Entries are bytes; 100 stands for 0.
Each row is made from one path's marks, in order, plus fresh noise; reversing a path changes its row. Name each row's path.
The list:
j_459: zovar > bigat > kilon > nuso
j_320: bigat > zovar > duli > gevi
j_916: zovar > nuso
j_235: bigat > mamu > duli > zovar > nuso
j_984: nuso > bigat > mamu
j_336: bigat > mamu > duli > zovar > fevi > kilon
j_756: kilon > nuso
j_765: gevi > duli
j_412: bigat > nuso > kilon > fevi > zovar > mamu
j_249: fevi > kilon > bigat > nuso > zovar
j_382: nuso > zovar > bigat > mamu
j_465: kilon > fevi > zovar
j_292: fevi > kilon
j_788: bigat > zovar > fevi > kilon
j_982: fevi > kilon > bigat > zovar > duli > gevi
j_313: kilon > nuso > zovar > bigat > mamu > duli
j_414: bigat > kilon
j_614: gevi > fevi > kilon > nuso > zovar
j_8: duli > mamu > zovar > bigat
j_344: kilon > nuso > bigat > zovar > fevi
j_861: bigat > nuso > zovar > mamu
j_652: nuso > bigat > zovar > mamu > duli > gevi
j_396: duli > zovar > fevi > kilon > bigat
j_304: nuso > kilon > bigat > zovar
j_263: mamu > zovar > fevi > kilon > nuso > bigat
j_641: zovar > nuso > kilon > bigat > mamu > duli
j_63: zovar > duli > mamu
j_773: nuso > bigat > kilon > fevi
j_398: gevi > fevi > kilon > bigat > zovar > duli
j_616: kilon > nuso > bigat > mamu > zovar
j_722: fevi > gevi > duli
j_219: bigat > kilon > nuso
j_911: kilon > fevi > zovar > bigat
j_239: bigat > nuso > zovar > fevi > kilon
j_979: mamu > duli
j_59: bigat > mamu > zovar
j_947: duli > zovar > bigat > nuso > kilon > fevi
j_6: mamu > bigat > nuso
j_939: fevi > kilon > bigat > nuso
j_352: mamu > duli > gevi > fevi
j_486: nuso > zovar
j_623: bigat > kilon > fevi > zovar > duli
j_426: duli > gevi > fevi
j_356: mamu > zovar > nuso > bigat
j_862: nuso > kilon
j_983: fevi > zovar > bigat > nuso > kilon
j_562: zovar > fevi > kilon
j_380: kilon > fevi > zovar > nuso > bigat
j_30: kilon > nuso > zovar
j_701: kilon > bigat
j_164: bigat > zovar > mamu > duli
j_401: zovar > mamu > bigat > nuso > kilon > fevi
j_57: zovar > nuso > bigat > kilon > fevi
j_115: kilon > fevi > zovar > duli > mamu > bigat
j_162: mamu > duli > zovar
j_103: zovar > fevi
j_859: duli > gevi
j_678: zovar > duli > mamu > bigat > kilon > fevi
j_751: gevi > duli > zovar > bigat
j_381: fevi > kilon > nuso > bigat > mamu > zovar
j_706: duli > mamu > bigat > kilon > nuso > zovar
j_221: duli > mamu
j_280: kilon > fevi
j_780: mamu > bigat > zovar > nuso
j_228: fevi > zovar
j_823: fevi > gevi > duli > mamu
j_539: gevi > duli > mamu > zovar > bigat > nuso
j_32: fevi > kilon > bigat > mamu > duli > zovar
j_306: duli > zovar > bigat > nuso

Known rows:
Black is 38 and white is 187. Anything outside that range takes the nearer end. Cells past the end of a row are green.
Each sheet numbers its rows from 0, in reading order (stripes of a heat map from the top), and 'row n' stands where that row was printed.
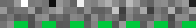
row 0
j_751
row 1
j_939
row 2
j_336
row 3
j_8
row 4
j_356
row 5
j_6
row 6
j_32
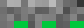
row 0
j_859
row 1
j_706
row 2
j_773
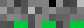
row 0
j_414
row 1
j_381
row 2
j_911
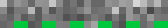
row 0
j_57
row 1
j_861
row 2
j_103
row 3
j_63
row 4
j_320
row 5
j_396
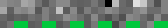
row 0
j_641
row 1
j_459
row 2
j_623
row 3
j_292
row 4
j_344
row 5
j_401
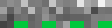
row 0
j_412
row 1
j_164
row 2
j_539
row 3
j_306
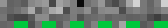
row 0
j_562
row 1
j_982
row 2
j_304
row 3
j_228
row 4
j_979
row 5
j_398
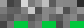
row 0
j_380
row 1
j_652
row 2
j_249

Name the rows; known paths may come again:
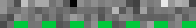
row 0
j_616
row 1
j_859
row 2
j_701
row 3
j_221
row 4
j_219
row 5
j_539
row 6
j_426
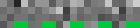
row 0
j_756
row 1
j_722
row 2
j_356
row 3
j_765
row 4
j_780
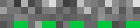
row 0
j_59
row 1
j_979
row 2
j_465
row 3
j_164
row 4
j_239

